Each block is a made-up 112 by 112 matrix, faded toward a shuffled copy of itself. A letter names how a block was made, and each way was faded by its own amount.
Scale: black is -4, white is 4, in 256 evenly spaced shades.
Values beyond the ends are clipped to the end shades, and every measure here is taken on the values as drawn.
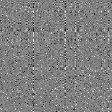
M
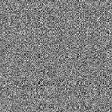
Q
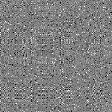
M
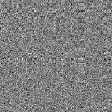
Q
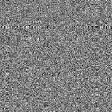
Q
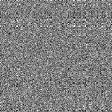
Q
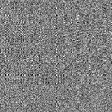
Q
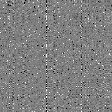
M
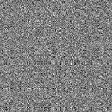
Q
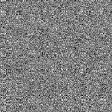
Q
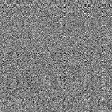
Q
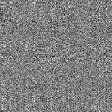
Q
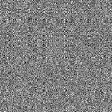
Q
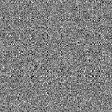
Q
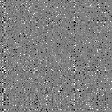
M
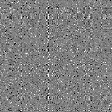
M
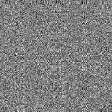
Q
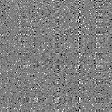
M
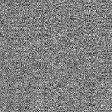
Q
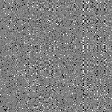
M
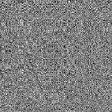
Q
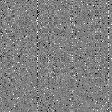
M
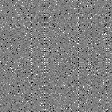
M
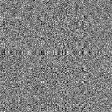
Q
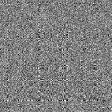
Q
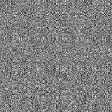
Q
